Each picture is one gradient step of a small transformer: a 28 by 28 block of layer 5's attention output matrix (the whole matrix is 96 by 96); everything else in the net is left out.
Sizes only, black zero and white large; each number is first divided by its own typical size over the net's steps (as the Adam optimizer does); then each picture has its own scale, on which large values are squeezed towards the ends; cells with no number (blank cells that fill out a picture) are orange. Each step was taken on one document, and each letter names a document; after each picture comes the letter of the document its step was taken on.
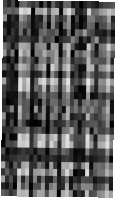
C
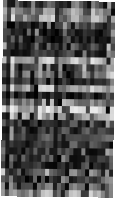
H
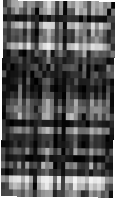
H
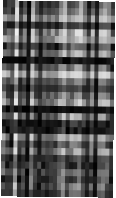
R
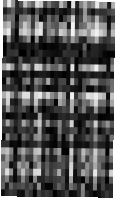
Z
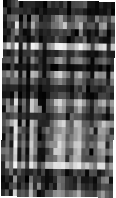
R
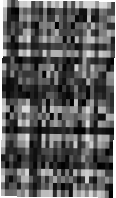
C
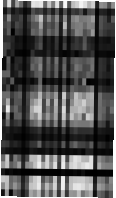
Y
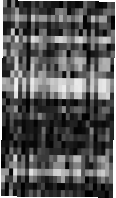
R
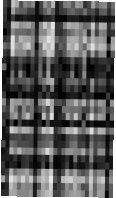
H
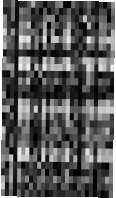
C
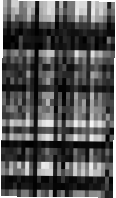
H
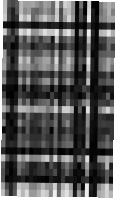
C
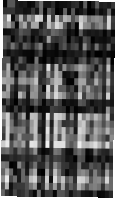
Z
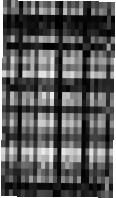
H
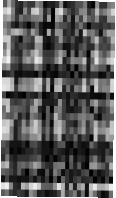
Z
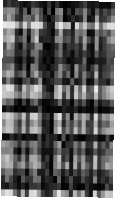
Z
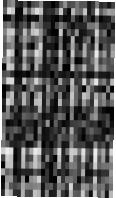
Z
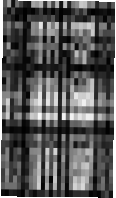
Y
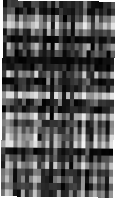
Z
